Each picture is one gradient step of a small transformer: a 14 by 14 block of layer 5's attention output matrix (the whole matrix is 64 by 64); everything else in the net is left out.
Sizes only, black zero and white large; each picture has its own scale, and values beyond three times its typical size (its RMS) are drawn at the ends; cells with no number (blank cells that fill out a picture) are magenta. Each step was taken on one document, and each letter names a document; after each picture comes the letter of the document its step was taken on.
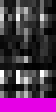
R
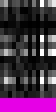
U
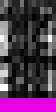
U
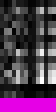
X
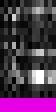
X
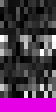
U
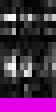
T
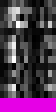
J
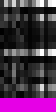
X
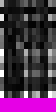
U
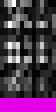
J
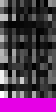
U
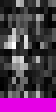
J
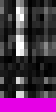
R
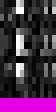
R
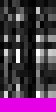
X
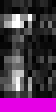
T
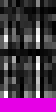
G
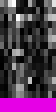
T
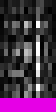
G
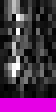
T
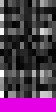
U
